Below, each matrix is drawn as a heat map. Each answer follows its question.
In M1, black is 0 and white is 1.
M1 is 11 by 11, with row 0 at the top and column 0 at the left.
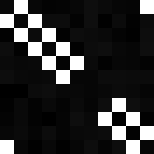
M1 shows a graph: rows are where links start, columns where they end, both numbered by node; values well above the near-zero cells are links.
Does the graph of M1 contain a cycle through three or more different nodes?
no
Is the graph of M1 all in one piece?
no
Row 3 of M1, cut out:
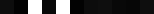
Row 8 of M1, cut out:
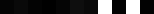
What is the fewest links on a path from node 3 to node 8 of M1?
6
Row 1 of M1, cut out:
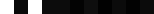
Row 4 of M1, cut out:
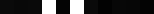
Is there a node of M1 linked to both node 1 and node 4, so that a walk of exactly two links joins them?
no
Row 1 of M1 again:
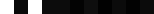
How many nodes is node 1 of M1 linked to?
2
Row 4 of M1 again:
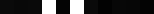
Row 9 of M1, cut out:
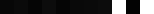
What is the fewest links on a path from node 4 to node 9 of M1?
6
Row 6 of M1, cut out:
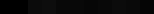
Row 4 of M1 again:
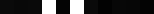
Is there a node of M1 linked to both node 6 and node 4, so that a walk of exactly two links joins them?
no
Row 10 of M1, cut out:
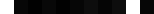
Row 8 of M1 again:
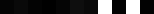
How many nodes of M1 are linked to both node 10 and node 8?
1
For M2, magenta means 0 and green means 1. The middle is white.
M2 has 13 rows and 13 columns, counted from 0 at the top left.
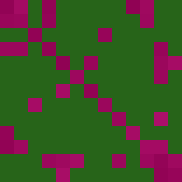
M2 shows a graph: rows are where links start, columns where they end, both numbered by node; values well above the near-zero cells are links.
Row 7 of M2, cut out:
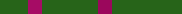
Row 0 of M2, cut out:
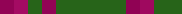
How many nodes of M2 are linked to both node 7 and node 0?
6
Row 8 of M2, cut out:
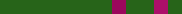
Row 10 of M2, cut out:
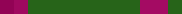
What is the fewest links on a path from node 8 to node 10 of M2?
1
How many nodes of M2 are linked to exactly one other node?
0
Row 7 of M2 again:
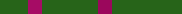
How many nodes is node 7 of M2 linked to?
11
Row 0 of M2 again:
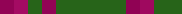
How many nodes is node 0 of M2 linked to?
8
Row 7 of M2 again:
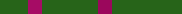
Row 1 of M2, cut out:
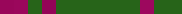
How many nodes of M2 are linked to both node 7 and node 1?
7
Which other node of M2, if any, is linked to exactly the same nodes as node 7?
node 2
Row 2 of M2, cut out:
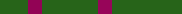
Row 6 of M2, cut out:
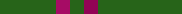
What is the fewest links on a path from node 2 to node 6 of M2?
1
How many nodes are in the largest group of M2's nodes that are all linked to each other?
8
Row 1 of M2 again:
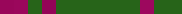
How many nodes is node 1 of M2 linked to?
9
